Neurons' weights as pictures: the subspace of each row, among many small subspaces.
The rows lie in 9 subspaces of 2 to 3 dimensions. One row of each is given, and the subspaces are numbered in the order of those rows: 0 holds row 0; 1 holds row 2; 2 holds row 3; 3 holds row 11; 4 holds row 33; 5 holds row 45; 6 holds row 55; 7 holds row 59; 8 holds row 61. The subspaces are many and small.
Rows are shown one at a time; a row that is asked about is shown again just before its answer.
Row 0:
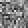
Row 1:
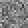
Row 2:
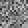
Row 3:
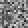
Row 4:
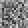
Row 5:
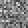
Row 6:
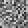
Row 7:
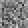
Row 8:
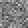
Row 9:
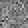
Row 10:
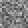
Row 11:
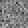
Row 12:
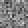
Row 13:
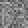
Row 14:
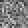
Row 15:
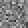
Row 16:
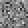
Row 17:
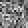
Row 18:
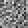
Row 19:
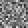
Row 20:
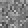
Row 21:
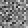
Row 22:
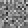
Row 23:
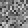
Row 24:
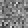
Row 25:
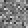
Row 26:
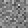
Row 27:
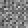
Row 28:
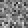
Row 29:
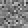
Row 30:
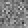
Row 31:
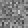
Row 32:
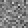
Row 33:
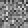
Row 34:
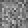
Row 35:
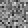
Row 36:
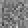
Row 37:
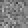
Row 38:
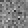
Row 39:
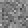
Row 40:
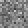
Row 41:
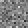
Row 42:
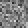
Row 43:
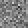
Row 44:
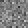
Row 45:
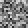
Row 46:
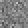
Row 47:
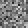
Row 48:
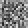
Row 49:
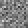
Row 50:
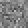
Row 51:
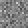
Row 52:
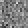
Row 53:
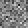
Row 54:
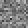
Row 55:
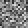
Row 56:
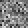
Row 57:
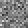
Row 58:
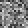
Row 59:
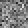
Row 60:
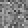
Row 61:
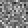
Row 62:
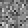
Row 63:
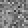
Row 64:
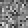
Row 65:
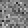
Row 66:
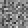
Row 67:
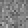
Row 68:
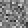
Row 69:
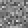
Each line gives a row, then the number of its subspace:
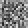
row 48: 4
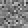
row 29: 8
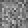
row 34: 4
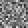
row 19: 8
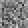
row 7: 4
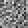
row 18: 6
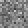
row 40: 8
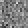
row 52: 3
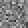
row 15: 0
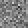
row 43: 2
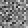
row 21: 1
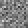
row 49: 7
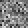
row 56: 3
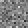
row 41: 8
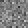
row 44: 8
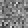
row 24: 3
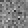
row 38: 0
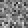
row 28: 5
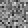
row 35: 8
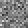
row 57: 7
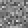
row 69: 8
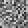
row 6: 6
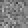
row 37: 5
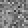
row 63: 2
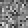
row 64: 1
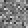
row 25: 5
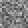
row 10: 8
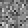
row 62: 1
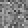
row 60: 2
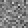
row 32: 8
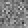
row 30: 5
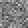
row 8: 6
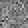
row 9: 7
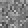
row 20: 1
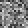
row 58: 2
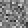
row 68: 0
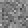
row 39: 6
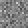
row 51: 3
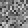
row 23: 1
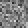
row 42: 0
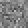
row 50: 0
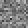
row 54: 5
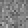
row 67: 1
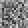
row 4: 4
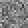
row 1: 7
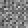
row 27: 7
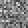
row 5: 3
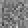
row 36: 4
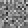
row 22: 4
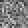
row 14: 5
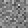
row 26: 6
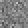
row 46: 5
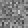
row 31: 3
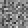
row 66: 7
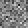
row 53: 6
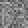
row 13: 2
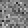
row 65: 3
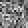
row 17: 0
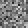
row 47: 2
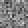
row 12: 3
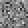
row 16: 5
